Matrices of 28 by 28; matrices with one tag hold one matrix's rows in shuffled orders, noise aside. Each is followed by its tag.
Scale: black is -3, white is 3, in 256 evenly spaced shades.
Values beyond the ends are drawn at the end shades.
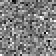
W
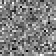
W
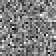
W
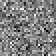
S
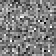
S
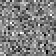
S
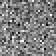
S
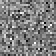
S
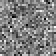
W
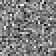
S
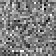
S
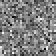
W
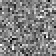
W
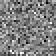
S
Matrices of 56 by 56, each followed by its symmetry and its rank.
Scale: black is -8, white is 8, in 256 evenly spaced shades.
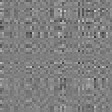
neither, rank three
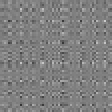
antisymmetric, rank two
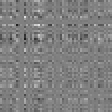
antisymmetric, rank two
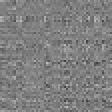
neither, rank five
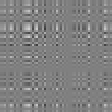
symmetric, rank one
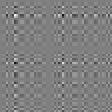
symmetric, rank one
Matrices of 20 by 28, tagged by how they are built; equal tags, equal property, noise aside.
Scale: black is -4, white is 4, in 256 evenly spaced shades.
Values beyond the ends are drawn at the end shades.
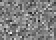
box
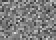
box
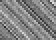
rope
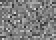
box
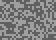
box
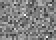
box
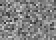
box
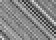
rope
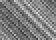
rope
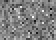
box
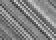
rope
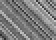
rope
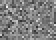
box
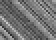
rope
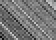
rope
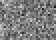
box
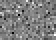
box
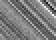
rope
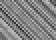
rope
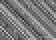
rope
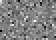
box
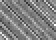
rope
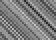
rope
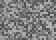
box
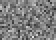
box
